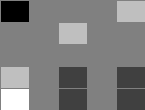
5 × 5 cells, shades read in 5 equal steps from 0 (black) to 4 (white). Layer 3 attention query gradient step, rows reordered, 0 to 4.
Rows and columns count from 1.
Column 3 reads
2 3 2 1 1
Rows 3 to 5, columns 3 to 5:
2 2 2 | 1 2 1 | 1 2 1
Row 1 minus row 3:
-2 0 0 0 1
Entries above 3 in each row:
0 0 0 0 1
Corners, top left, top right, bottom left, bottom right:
0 3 4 1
